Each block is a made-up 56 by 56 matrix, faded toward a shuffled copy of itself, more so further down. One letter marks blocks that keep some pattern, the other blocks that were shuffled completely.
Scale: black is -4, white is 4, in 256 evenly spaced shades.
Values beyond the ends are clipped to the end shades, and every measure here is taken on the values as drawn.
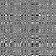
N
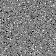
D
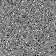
D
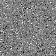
D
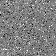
D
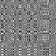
N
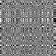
N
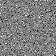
D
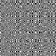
N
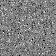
D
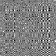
N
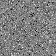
D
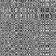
N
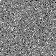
D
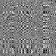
N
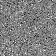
D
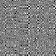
N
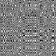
N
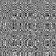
N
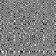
N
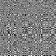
N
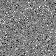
D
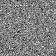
D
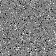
D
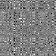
N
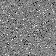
D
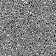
D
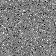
D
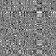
N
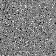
D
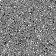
D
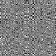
N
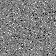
D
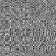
N
